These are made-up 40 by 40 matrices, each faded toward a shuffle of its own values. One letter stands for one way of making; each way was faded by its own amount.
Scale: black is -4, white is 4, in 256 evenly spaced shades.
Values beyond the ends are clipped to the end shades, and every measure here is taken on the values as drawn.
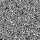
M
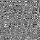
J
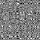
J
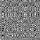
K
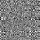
J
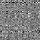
J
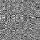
K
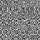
K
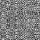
K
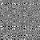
J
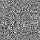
K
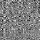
J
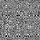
J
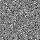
M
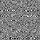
J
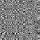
K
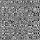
J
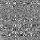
J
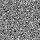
M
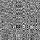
K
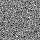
M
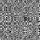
K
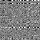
J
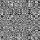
K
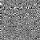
J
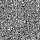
M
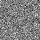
M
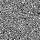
M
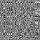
K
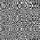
K
